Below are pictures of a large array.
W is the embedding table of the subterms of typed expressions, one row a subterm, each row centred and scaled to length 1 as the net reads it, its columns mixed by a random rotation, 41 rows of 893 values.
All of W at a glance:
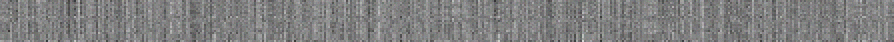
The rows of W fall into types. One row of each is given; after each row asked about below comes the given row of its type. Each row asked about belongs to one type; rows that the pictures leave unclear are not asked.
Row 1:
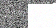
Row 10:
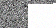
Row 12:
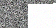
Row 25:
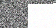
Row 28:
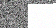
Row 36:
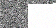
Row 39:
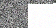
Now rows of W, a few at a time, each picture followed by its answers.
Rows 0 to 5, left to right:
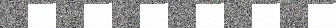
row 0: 1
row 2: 12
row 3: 28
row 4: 25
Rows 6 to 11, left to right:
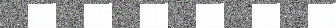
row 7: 12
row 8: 28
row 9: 1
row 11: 1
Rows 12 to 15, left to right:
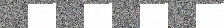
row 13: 28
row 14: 36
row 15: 1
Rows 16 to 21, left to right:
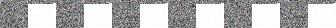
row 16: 10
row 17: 25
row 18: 1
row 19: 10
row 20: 25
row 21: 1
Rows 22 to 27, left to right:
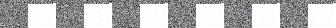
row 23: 39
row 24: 36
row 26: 12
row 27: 25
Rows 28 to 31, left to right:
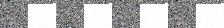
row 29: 36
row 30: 28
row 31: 28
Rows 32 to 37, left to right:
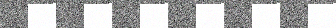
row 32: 36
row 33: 12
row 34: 36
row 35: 10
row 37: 10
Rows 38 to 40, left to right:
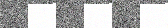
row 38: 36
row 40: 10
